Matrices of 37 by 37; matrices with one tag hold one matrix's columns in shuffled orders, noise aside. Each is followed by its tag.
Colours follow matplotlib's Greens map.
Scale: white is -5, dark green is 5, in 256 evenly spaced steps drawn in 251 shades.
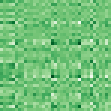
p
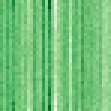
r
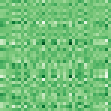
p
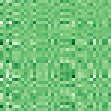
p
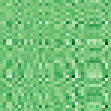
p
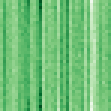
r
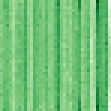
r
